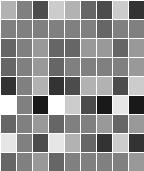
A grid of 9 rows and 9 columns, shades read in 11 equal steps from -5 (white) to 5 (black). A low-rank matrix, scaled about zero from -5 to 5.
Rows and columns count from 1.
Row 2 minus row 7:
-1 0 1 -1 0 0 2 -1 1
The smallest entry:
-5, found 2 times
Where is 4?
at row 6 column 3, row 6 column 7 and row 6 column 9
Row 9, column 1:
1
